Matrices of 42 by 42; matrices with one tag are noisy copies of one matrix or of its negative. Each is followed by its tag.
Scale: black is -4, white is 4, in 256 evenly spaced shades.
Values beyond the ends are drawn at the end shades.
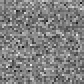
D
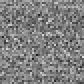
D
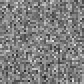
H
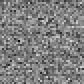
D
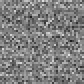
D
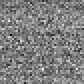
D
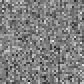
H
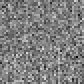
H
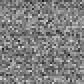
D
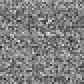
D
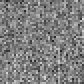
H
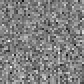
H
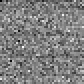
D
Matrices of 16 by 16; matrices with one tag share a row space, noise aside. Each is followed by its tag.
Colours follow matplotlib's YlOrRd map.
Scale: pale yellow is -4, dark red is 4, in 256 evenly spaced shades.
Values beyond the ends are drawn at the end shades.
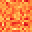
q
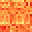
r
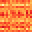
r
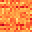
r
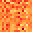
q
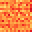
r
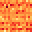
r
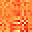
q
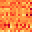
r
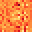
q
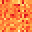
q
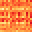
r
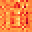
q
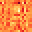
q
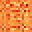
q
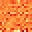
q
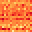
r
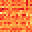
r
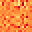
q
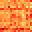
r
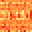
r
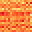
r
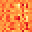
q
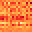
r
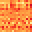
r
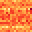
r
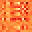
q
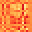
q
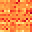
r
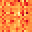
q
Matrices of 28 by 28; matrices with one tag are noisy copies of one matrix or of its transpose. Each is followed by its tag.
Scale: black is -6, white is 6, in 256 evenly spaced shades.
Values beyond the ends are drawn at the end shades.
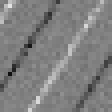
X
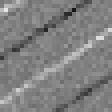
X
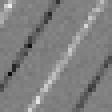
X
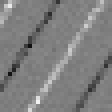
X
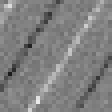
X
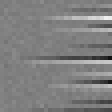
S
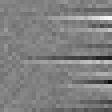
S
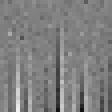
S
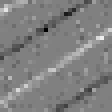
X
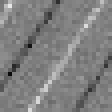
X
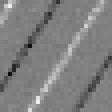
X
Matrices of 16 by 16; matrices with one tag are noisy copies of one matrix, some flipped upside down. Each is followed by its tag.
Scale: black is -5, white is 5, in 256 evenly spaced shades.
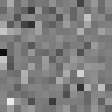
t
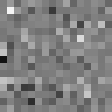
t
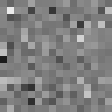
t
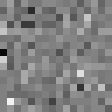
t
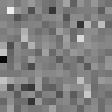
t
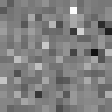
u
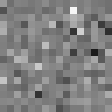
u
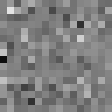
t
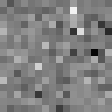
u
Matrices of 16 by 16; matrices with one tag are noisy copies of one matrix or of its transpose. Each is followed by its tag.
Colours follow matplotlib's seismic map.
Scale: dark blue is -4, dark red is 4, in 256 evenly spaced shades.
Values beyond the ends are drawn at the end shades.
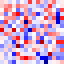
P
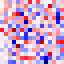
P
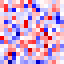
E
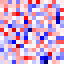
P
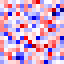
E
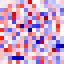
P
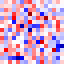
P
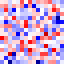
E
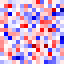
E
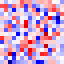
E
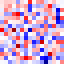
P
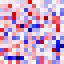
P
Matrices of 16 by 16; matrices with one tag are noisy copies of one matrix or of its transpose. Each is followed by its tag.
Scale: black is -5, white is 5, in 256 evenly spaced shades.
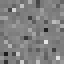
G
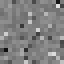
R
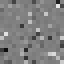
R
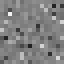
G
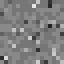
R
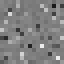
G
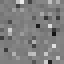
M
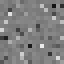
G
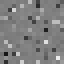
G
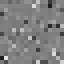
R
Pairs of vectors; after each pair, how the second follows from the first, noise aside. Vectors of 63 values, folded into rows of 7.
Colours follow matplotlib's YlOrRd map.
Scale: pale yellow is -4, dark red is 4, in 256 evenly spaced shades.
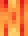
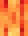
copied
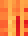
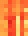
negated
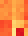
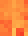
shrunk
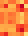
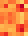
copied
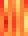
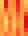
negated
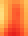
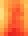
copied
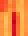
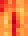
copied
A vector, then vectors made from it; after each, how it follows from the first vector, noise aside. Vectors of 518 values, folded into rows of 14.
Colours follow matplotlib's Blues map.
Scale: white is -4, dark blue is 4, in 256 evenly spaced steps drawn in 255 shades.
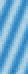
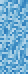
sign-scrambled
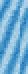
wrapped around
